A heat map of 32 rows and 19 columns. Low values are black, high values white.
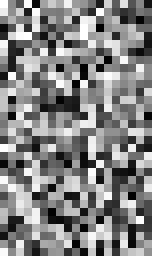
Neither half mirrors the other. No seam splits the table. No single row or column stands out from its neighbours. There is no overall slope. Overall the values sit about 50% of the way up the scale. No regular stripes run through it.
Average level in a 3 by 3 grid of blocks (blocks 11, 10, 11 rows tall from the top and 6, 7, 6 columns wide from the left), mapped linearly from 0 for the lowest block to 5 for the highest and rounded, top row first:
4 5 3 / 4 1 4 / 5 2 0
